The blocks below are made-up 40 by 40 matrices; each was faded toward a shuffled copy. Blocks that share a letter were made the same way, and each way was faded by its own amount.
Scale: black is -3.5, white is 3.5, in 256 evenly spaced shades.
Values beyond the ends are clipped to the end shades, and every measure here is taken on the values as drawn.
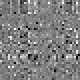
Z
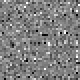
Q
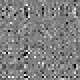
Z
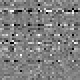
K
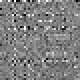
K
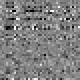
K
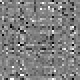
Z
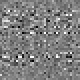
K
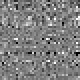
K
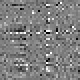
Z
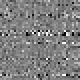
K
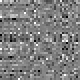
Z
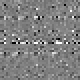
K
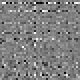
K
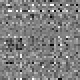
K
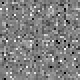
Q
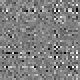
K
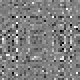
Z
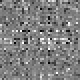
K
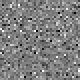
Q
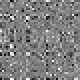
Z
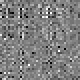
Z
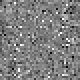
Q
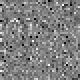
Q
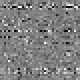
K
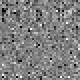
Q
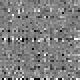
K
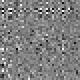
K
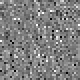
Q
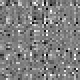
Z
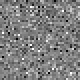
Q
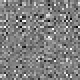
Z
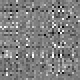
Z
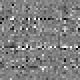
K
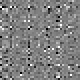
Z
